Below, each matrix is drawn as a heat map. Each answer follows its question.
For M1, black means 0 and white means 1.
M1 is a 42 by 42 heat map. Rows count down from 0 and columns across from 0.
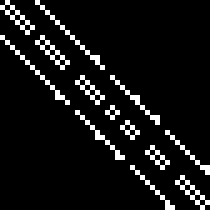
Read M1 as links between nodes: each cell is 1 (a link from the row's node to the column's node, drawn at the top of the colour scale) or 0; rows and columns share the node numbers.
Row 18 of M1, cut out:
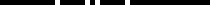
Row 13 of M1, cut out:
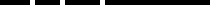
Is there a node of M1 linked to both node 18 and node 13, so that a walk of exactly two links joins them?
no
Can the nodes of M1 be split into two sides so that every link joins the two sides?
no
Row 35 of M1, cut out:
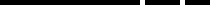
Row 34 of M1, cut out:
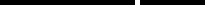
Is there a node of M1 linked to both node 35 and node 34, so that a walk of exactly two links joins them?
no
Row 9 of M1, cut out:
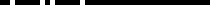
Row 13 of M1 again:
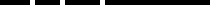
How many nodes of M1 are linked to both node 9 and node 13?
0
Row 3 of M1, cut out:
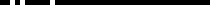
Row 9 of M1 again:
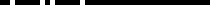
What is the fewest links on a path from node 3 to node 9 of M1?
2
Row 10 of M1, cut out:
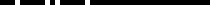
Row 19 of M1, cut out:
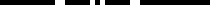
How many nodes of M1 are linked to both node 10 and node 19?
1
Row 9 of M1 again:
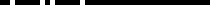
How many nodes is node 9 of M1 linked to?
4
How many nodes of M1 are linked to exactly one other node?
1
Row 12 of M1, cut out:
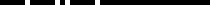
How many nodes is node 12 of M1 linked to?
4
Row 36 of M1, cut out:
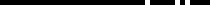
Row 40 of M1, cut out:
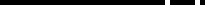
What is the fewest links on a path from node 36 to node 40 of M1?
4
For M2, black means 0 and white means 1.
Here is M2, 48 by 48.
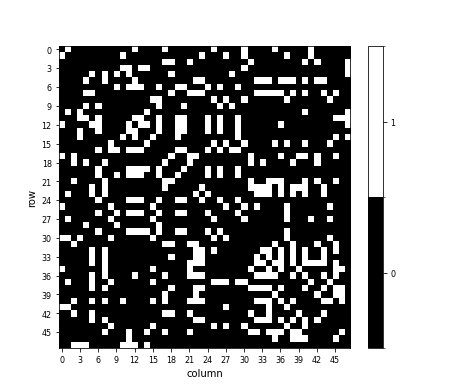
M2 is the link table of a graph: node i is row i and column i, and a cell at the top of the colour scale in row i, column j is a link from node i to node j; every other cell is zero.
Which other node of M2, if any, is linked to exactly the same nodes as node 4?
none
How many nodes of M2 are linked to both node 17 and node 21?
7
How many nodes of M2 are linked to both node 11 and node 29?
8
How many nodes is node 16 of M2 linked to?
12
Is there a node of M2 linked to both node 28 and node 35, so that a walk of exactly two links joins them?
no
